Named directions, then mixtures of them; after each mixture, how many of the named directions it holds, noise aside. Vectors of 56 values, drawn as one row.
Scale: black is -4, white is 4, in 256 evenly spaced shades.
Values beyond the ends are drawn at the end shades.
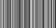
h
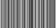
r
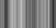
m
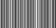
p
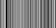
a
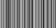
three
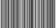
one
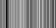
three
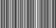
one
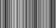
two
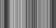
one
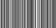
two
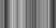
one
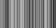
three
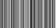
one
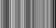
three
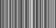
one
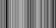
three
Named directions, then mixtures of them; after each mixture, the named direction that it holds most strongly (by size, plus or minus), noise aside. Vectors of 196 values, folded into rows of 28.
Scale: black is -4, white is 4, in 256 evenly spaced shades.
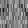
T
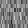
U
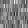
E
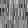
T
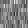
E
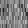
T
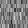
U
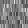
E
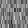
U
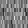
U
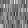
E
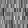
U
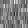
E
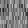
T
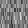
U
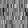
T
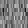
T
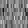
T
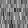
U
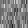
E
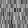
U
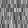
U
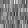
E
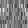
T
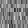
U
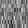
U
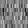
T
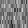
U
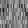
T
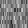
U
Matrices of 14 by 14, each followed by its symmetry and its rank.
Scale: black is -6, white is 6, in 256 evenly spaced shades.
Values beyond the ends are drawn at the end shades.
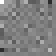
symmetric, rank three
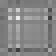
symmetric, rank one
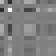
symmetric, rank one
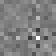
symmetric, rank three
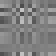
neither, rank one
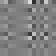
neither, rank one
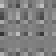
neither, rank one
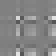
symmetric, rank one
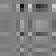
neither, rank one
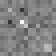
symmetric, rank three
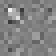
symmetric, rank three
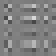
neither, rank one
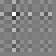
symmetric, rank one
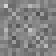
symmetric, rank three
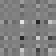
symmetric, rank one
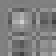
symmetric, rank one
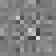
symmetric, rank three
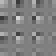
symmetric, rank one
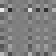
neither, rank one
